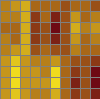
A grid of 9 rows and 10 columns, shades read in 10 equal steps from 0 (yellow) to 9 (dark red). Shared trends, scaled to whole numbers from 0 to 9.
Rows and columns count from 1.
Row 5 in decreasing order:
6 6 6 5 5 5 4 4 3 2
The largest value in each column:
5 5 3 7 6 9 6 8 6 9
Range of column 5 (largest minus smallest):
3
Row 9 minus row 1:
-1 -2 1 -1 -1 -3 -1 2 1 2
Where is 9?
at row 3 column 6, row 7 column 10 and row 8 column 10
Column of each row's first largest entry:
7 6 6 6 4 10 10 10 10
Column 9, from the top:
5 5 4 5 5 6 6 6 6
